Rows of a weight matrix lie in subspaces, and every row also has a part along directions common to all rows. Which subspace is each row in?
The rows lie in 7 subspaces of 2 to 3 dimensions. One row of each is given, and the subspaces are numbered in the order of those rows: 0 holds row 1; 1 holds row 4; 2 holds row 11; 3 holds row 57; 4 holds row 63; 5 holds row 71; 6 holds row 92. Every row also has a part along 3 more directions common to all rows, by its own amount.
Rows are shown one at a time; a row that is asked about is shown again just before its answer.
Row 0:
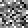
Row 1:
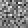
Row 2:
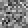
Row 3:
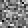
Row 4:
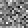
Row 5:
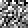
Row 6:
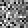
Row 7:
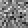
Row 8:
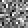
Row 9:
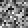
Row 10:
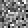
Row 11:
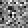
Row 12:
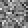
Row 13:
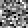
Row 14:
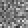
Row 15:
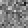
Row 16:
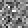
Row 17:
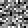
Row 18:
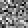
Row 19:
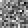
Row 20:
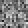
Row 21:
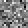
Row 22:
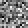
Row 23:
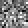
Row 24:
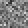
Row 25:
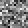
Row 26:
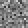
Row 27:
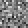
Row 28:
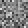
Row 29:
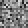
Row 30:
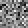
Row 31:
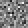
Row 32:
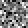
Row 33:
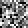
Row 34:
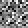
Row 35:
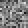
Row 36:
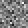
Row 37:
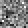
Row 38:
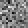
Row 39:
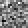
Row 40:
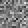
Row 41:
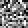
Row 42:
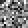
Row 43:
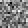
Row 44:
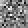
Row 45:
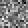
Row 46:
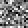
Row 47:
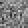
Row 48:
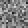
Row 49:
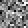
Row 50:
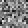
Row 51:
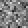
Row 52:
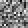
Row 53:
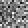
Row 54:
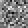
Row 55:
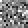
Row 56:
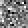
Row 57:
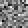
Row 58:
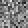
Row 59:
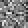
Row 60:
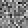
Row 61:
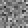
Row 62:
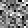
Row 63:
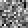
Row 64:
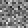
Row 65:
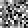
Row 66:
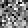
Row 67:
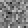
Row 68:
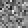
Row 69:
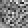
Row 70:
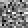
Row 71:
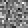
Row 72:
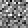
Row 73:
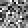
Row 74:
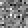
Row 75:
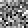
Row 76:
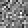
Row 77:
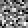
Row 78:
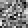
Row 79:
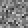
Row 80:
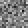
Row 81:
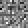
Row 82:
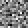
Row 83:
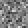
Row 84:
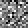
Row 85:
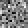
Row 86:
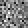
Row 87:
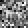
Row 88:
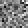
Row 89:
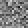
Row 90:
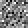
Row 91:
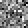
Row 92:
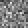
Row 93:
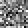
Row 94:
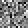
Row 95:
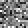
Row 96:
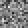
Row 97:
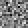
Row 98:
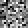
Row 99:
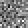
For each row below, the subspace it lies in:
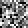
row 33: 0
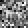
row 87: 2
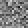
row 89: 1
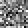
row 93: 1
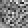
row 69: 3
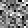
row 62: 2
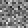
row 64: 1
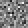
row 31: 1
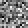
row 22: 5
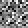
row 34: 2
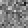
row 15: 2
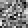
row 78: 0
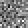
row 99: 5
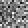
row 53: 5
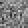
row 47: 2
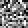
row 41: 4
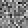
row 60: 0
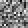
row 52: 4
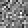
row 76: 4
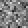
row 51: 6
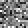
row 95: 5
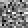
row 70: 6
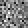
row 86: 5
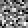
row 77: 3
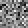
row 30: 2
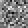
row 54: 5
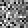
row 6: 5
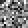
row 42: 4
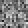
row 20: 3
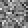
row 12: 6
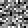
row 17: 5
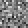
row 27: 5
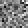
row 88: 3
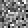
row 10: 0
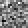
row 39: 4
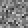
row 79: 0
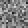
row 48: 3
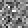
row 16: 6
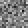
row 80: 3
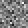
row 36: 1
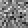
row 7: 3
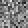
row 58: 0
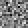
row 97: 1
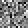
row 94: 0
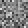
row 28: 6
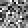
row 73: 5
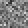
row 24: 1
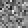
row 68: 6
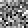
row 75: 1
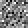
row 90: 4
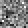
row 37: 0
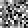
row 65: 1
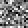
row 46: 1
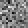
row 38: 3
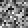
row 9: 0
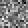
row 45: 0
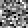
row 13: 0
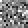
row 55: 1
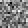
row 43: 6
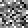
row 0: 1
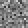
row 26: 4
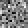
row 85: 3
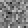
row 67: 6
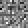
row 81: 6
